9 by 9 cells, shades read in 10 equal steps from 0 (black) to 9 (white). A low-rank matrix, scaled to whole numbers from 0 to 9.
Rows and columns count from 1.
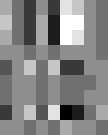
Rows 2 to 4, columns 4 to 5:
6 1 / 6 1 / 5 4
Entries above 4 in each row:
5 5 5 6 5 4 5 4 6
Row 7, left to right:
4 5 5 4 5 4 4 5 5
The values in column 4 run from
3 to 6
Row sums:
43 47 45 42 40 40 41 36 43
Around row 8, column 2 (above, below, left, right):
5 5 2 7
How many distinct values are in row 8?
9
